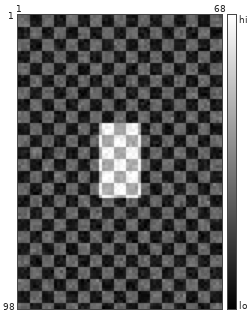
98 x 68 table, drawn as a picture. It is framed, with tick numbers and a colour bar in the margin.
In the centre lies a patch that is higher than the rest. There is no overall slope. On average the colour sits 30% of the way up the scale. The ninth with the highest average is the centre.
